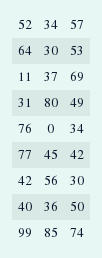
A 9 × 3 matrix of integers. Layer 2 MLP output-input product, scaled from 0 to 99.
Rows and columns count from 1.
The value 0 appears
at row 5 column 2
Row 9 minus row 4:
68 5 25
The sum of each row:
143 147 117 160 110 164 128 126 258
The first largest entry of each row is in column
3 1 3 2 1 1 2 3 1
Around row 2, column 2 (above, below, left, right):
34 37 64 53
